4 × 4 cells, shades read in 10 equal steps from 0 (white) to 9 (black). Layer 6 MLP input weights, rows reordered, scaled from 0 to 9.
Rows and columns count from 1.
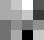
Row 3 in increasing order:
4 4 5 5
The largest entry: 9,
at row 4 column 3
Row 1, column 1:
3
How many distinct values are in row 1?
4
